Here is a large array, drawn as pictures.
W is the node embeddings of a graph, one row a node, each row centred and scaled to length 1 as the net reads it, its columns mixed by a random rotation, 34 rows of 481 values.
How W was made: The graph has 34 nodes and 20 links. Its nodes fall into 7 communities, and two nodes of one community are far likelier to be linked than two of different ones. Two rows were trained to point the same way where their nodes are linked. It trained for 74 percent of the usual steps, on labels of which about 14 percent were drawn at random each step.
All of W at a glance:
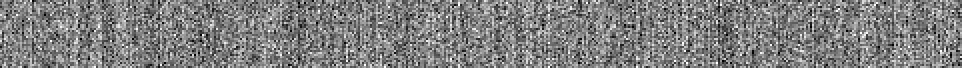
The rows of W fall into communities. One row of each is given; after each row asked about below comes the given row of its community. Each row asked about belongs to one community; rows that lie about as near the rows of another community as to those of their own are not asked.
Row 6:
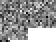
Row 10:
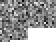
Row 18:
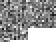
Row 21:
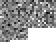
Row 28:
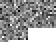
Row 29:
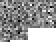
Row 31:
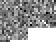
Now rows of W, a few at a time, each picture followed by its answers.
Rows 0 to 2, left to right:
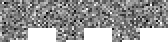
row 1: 28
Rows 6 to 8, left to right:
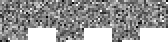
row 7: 21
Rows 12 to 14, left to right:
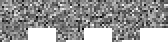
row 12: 10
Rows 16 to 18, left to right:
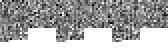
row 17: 18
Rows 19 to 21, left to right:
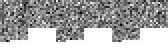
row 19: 31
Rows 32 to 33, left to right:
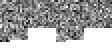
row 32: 6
